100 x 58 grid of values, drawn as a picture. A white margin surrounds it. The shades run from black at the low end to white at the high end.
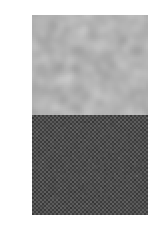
It is made of 2 by 1 panels. Panel 1,1: high, blotchy, faint in contrast. Panel 2,1: low, checkered.
